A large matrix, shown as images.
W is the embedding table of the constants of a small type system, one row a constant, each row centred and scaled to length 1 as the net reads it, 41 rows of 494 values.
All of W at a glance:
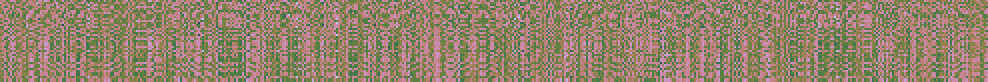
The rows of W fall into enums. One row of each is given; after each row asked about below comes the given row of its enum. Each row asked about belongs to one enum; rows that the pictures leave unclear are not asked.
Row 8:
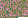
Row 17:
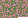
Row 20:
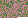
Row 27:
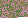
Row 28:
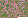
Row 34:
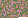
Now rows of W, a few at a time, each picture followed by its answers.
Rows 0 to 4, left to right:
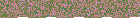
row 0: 28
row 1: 8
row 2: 17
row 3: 34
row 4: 17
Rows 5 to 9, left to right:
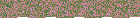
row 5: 20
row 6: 27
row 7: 8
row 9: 17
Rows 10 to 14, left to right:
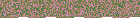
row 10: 34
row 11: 17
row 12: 8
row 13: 17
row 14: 20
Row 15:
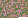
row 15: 34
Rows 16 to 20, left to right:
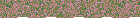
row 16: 20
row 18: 28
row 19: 34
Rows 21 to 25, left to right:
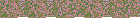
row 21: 28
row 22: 28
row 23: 34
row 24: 28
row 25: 17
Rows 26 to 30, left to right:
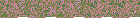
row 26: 28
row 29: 20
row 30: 20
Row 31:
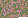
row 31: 34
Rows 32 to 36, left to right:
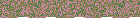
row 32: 27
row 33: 20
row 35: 27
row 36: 20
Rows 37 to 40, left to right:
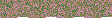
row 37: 20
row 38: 17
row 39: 27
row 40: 27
